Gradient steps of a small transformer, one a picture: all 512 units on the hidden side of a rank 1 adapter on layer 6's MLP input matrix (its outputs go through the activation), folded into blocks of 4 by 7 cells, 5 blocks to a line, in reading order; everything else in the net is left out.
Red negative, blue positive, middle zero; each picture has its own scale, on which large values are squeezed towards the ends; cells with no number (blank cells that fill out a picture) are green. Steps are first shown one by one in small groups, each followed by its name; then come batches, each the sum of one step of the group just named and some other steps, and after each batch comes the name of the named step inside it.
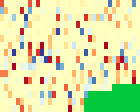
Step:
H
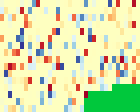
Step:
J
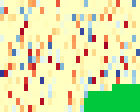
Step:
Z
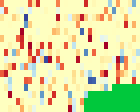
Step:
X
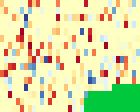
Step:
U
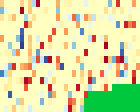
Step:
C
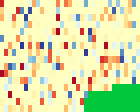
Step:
X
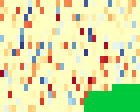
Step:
J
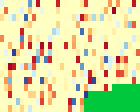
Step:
X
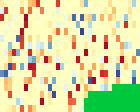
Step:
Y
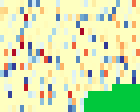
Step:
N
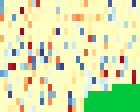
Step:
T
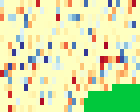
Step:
Y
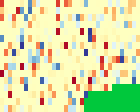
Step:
N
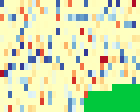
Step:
N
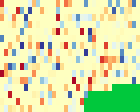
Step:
T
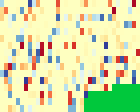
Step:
N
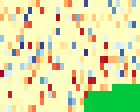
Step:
T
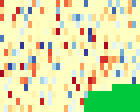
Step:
Y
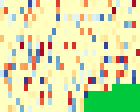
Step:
N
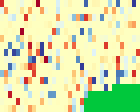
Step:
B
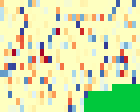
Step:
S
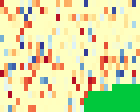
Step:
B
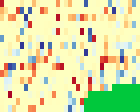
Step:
B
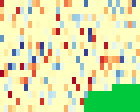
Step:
B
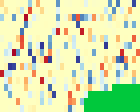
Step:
S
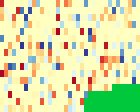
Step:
S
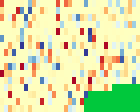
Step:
S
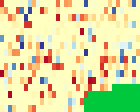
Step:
S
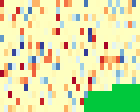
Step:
B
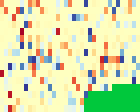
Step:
B
